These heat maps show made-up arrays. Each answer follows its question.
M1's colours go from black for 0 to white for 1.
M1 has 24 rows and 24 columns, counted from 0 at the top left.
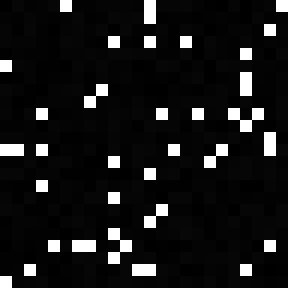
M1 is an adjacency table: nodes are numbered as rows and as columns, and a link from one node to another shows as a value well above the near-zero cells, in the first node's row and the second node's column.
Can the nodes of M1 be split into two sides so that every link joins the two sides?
yes
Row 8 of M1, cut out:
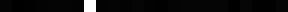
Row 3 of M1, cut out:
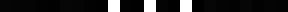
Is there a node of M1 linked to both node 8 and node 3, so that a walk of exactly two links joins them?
no
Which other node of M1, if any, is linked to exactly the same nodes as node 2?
node 11
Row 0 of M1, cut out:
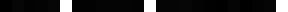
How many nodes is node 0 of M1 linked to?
3
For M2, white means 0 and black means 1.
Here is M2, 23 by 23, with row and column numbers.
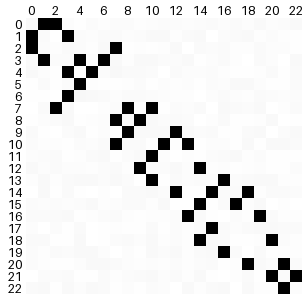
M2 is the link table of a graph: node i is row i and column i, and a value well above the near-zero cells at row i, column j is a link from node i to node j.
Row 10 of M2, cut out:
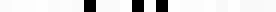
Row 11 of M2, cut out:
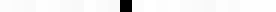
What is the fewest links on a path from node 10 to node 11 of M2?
1
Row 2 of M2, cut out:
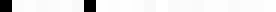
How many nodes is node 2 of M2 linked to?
2
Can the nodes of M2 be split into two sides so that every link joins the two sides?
yes
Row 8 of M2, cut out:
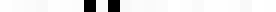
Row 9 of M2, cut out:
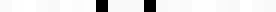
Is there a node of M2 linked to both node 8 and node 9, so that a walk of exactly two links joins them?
no
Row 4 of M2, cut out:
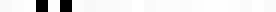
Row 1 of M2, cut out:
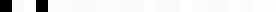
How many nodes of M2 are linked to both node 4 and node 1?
1
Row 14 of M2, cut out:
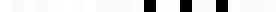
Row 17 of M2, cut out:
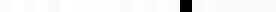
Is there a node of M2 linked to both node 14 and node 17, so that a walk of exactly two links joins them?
yes
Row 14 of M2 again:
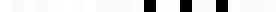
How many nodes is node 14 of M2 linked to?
3
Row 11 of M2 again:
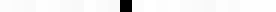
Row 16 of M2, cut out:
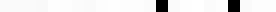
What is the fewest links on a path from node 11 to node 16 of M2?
3
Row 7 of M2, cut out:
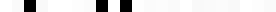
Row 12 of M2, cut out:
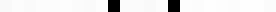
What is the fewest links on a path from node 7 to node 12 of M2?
3
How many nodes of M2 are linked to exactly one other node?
6
